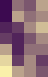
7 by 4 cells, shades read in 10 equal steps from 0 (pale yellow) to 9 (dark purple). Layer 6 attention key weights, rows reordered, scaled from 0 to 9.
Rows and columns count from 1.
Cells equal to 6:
3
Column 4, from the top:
3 4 2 4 5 7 6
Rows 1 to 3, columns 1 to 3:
9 5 6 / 9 3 5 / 8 7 4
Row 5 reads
3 8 5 5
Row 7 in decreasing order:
6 4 3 0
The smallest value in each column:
0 3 4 2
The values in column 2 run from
3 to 8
